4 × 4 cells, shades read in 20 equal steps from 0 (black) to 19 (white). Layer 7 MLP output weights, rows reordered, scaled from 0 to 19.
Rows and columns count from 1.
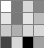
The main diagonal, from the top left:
19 9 16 12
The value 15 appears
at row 3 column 1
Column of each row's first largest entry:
1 1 3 2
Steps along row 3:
down up same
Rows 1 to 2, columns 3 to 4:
16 10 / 17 14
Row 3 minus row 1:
-4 4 0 6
